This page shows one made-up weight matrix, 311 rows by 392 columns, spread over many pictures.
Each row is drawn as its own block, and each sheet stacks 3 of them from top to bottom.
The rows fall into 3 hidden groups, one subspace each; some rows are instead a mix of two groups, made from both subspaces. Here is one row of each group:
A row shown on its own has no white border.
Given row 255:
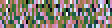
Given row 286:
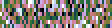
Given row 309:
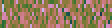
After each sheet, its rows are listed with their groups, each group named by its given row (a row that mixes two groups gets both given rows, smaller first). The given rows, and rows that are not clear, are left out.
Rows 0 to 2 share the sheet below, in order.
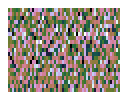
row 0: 286
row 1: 255 and 309
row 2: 255
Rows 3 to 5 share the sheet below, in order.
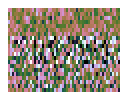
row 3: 286
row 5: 255 and 309
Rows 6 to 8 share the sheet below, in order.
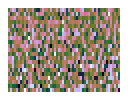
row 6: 255
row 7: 286 and 309
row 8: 255
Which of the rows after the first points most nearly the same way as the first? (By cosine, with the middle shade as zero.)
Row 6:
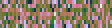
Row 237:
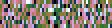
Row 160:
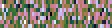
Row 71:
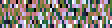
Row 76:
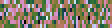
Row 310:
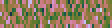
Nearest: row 71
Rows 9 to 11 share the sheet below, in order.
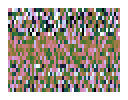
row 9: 309
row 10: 255
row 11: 255
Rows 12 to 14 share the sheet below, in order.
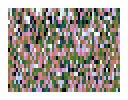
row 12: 286
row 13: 286
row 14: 255
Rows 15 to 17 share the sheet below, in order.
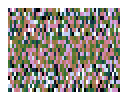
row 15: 255
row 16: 309
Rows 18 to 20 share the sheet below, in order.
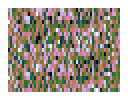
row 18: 286
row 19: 286
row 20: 286
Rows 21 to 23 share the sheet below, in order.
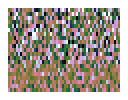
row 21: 255
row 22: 255
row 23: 255
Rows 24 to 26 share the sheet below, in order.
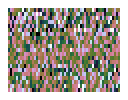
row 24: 309
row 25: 286
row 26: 309
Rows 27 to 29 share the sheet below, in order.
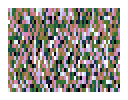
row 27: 286
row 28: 255 and 286
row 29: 255
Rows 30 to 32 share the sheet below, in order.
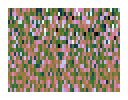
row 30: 255 and 286
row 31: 255
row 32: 255
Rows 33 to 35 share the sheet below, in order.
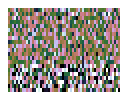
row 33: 255
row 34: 309
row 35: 255
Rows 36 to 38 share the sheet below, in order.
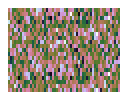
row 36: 286
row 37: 309
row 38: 286
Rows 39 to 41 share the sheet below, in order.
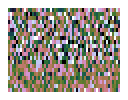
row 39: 309
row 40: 255
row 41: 286
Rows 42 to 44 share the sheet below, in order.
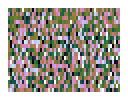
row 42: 286
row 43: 309
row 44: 309
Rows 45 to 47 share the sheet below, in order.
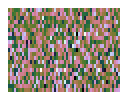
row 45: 286
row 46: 309
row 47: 255 and 309
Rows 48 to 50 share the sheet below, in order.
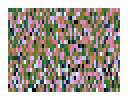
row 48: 309
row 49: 255
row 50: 255
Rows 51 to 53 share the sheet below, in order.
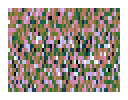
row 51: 286 and 309
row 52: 286
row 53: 255
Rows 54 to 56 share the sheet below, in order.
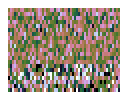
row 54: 255 and 286
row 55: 309
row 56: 286
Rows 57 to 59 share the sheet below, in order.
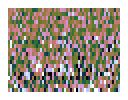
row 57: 255
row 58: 309
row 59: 286
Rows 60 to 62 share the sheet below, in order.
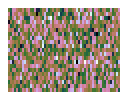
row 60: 286
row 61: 286
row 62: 255
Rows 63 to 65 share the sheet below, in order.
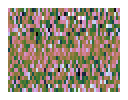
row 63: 255
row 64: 286
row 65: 255 and 286
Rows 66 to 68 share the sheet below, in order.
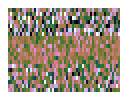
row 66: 286 and 309
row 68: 309
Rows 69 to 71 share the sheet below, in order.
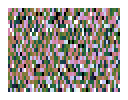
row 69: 309
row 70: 255
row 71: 255
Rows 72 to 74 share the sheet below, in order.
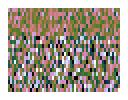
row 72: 309
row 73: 255
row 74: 309
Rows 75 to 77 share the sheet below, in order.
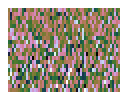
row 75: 309
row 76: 309
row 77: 286 and 309
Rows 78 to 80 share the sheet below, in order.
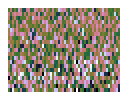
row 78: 309
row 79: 286
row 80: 286
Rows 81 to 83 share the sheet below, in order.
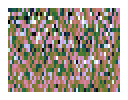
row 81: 286 and 309
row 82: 286
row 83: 286
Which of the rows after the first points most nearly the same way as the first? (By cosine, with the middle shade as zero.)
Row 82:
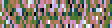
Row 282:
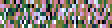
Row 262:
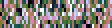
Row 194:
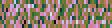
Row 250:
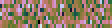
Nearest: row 250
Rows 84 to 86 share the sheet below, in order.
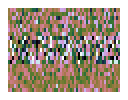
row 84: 255
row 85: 309
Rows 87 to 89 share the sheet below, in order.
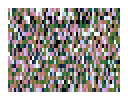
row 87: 286
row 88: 309
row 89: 255
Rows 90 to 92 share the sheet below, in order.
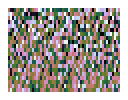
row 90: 309
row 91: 255
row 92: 309
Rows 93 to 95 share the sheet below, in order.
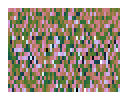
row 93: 309
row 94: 286 and 309
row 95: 286
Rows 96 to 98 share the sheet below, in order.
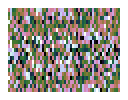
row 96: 286
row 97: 286 and 309
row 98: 286
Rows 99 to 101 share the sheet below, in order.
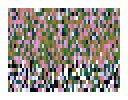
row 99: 255
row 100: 286 and 309
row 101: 309
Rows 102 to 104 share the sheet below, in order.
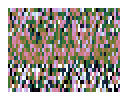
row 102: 309
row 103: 286
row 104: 309
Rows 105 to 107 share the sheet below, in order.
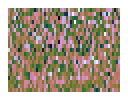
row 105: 255
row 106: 286
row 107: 286
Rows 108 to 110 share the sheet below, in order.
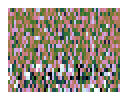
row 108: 255
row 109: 255
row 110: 286
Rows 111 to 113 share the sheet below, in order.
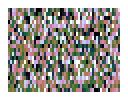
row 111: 286
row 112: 255
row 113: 286
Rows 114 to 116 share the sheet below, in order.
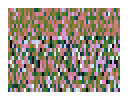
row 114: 255
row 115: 309
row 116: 255
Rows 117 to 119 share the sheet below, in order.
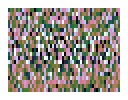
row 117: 255 and 309
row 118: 255
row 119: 286
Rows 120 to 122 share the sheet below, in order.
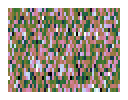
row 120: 286
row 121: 309
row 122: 286
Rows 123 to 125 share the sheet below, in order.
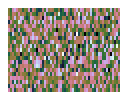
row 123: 286
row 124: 255
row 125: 255
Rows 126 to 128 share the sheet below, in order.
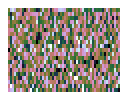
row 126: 255 and 309
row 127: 286
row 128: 309
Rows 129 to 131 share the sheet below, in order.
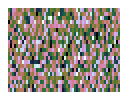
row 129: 286
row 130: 309
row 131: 255
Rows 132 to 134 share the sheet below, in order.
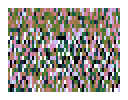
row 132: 255
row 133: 255 and 309
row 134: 309
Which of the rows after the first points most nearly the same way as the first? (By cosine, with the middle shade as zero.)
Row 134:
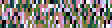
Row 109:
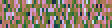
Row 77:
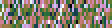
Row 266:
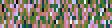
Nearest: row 77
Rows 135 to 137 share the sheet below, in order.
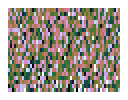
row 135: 255
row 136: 309
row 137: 286
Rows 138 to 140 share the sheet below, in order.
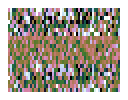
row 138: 286
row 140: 286
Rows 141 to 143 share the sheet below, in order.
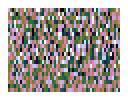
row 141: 255
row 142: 255
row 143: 255
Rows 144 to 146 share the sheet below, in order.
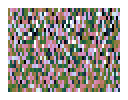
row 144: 255
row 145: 255
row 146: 255 and 309
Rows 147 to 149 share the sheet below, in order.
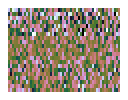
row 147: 309
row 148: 255
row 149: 309
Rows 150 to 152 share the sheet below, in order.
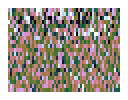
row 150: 286
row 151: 255
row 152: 309
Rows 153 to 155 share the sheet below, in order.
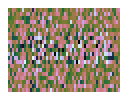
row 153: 286
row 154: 286 and 309
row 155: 309
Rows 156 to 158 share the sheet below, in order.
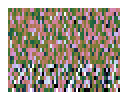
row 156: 255 and 309
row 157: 309
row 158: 255 and 286
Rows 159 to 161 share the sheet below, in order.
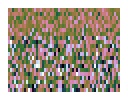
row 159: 309
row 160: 309
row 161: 255
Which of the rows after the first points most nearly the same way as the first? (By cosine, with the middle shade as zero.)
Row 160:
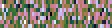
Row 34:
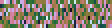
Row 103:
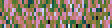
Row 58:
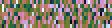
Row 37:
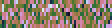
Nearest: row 58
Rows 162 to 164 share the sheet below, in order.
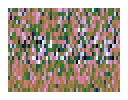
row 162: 309
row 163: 286 and 309
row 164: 286
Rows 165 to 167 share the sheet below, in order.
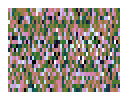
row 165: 286
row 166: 309
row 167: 255
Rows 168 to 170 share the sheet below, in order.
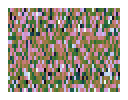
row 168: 309
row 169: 309
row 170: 255 and 286
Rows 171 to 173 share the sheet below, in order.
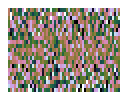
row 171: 309
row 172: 309
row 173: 286 and 309
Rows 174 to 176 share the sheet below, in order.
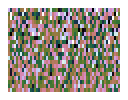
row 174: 309
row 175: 255
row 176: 309
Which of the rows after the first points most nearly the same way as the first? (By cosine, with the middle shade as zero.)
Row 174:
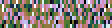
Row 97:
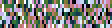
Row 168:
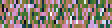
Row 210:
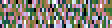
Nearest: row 97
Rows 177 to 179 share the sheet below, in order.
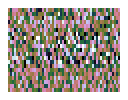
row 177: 286
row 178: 255
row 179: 255 and 309
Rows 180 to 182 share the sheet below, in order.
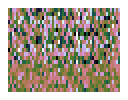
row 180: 286
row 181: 286
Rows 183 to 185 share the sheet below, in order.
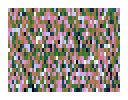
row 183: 255
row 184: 286
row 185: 255
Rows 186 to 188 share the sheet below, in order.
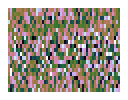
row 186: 286
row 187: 255
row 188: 309
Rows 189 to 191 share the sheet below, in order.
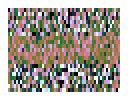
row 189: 255 and 309
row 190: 286
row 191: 255
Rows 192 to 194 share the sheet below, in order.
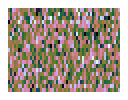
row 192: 286
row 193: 286 and 309
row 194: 309
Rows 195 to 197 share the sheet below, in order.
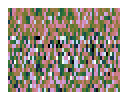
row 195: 286
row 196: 255
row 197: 255 and 286
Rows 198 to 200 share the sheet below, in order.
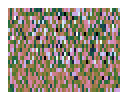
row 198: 255 and 286
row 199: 255
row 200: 309
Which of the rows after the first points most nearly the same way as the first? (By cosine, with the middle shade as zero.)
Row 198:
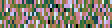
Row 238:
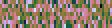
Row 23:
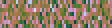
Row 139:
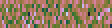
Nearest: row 139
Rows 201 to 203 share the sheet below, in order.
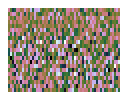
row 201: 255
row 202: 309
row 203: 255
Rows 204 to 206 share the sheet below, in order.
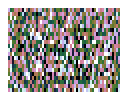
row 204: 309
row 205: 286 and 309
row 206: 286
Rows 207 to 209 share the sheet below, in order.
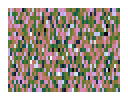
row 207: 255 and 286
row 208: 309
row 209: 255
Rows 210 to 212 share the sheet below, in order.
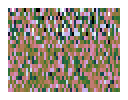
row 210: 255
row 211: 255
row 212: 286 and 309
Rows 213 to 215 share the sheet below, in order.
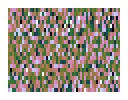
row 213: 255
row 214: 255
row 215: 286 and 309
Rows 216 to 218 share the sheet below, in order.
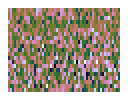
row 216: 286
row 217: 286
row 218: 255
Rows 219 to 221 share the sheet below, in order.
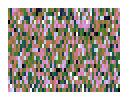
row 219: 286
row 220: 255 and 286
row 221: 309
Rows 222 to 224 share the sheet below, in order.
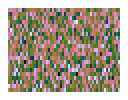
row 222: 309
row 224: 255
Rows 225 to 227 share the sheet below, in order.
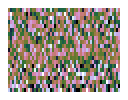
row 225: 309
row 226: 286
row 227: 255
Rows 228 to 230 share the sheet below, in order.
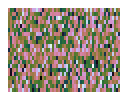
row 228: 255
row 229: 286
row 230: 309
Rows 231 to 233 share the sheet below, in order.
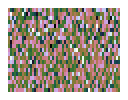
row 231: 309
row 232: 309
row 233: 255 and 309
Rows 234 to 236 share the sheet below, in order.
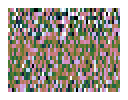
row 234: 255
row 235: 255
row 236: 286
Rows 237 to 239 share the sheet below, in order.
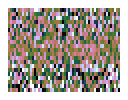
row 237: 255
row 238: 255
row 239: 255 and 309
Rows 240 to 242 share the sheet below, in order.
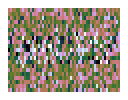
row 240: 286
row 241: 286
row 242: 286
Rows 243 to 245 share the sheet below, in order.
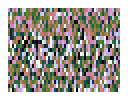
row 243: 309
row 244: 309
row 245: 286
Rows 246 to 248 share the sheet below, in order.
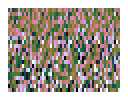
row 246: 309
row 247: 309
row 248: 286
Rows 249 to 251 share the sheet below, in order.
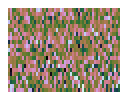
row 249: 286
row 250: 286 and 309
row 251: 309
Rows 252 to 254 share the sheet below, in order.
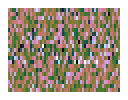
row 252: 255
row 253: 286
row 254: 309
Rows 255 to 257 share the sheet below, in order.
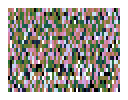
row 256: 309
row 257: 286
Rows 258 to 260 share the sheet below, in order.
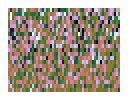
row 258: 309
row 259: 255 and 286
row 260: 309
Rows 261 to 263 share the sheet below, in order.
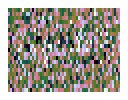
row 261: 286
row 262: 286
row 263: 255 and 309
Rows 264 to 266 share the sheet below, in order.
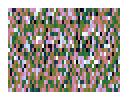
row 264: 255 and 286
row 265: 286
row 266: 309
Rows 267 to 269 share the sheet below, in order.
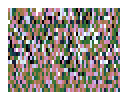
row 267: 286
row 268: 286 and 309
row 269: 255
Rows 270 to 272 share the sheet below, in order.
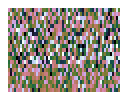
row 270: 255
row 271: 255
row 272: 309
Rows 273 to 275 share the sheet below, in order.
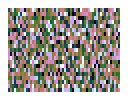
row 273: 255
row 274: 255 and 309
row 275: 255
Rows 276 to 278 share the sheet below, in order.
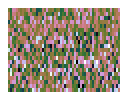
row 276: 286
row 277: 286
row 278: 309
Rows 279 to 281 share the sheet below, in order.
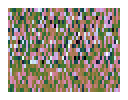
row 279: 286 and 309
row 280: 309
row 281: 309
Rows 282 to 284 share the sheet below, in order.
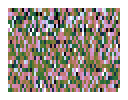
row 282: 309
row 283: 255 and 309
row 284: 255 and 309
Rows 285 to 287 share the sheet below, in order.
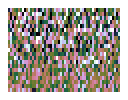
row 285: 309
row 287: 309
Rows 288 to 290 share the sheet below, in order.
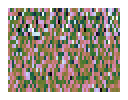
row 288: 255 and 309
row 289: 255
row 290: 286
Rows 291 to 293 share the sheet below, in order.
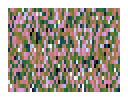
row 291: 309
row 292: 286
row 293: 309
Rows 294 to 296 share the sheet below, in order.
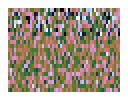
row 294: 255 and 286
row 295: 255
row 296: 309
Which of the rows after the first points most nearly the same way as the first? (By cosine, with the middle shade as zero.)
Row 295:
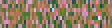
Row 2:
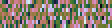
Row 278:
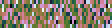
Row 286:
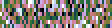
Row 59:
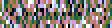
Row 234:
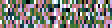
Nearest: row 2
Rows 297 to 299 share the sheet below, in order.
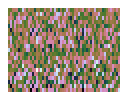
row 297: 309
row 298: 286
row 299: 309
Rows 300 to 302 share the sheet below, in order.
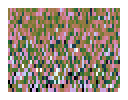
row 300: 255 and 286
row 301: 309
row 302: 309
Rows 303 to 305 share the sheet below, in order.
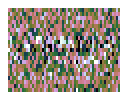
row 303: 255
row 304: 286
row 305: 286
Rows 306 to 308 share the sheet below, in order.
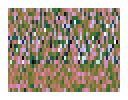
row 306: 255
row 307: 309
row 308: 255
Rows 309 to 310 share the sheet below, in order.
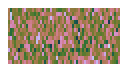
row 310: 286
